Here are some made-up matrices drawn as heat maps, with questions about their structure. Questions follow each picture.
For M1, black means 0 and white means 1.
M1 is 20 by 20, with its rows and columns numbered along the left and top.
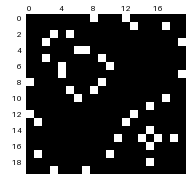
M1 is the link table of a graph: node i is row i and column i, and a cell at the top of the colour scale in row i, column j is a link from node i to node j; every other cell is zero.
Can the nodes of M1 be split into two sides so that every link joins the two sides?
no
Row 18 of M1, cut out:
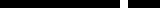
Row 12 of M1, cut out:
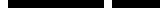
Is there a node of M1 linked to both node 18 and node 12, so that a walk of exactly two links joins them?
no
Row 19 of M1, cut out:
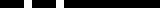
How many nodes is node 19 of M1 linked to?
2
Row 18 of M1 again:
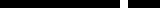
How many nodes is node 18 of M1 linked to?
1
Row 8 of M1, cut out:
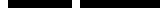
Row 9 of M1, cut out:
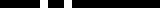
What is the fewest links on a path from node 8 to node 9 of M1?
1
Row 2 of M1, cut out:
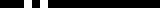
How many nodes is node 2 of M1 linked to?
2
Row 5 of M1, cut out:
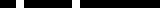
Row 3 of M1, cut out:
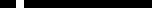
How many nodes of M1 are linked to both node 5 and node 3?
1
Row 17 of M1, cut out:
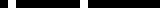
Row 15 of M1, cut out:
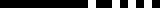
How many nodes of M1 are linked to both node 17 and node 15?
0
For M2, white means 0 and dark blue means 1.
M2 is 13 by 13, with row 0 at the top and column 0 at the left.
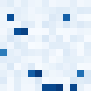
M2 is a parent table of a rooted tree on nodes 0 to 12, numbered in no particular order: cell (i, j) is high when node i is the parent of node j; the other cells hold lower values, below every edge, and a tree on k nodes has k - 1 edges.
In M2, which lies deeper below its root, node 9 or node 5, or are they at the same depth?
node 9
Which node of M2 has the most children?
12
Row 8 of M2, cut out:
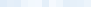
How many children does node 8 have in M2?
0
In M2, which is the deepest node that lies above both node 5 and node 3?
10
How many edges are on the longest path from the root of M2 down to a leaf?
4
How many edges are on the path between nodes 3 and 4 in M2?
1
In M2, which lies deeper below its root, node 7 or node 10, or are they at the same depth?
the same depth
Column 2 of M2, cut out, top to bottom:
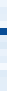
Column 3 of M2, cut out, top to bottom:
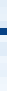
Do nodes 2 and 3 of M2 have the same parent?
yes
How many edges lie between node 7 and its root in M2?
1
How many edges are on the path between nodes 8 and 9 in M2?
5
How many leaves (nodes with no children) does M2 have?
8
